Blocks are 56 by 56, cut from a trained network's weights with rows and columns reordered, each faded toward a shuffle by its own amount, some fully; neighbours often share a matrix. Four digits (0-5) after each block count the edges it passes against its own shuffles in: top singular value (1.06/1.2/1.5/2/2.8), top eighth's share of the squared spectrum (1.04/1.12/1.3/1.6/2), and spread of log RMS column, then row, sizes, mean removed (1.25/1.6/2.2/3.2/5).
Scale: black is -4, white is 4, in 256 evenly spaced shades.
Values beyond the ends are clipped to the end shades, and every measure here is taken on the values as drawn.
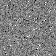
0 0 0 0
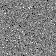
0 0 0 0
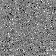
2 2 0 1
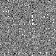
2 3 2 1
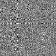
3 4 2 2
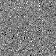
2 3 1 1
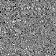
3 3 1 1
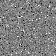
0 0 0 0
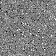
0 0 0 0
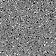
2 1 0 1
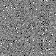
2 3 1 0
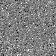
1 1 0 0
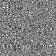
3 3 1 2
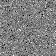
0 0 0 0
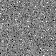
0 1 0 0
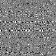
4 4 1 3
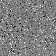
0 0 0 0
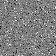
0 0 0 0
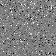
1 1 0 1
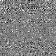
3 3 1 3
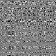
3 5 1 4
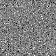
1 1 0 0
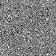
2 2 1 0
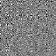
3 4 2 2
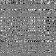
4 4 1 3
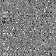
3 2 1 1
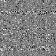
3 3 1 3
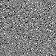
2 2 0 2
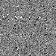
2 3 1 1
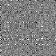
3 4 2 2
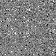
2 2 1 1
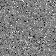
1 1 0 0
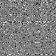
3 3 0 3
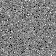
1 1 0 0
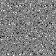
2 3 0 2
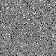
2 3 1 2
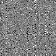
2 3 2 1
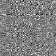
3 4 2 2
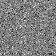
2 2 1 1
